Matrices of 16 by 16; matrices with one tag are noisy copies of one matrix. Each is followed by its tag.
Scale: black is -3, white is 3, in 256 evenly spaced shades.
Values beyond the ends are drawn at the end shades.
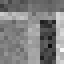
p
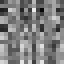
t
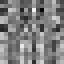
t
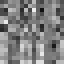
t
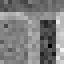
p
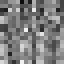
t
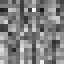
t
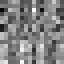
t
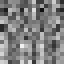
t
